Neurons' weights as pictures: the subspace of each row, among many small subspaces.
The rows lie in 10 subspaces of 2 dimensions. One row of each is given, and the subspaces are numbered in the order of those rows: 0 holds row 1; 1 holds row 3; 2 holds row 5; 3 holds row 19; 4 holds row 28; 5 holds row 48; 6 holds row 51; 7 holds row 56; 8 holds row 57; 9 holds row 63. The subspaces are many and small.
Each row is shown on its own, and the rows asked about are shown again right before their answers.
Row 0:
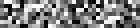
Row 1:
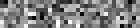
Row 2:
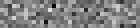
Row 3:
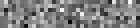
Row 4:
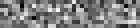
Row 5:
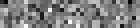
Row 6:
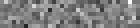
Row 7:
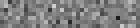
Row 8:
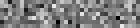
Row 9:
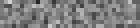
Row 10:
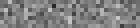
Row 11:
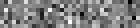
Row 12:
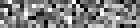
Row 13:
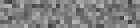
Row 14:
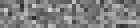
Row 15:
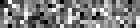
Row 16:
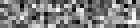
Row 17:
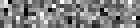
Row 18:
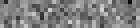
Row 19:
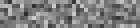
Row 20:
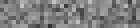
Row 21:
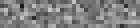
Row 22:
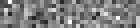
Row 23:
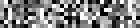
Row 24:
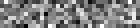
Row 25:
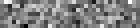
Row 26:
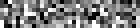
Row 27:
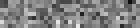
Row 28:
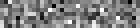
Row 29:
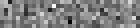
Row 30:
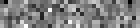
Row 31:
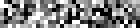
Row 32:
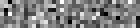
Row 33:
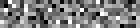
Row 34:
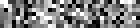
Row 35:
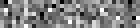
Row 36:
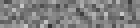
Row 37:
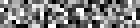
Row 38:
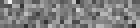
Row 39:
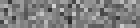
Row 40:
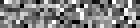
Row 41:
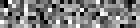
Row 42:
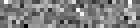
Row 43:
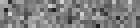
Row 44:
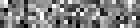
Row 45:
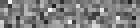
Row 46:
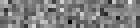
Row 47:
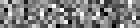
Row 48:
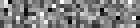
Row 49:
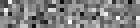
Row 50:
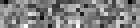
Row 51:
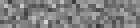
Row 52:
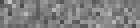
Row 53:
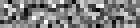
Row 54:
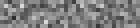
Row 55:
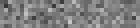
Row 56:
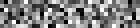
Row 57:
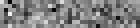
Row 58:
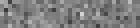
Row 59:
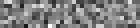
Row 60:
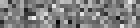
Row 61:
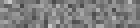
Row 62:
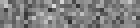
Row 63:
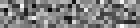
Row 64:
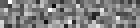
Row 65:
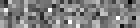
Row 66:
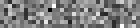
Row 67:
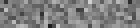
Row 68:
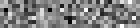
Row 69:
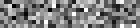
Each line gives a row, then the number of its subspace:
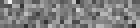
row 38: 1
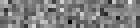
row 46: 1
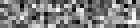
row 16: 9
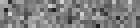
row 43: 8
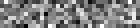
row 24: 3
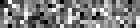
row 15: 8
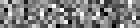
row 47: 7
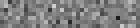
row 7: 2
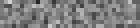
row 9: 4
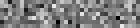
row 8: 0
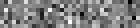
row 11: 3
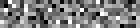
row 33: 2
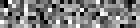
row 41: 2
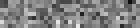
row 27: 0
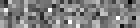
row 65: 2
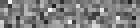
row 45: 4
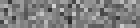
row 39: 3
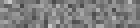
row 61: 4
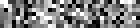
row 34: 6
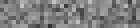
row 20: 9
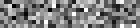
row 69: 7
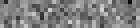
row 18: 4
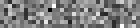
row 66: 7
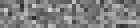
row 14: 9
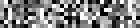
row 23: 3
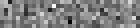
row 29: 5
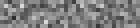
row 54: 6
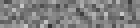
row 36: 6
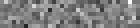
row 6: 5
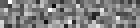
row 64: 4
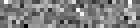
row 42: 1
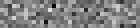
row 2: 7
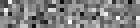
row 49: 1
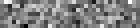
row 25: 0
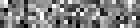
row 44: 2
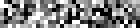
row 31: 8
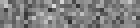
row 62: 6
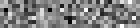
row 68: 9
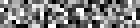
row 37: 7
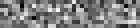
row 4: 9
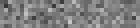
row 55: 6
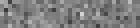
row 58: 8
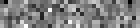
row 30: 2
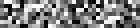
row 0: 0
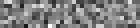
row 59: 5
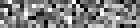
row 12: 3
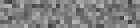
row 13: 5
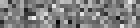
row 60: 0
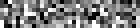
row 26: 4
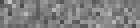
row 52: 8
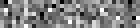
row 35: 5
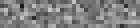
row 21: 9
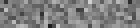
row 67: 7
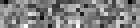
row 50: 0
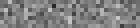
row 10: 3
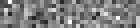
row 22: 1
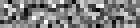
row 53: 6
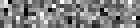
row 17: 5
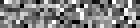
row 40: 8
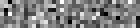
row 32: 1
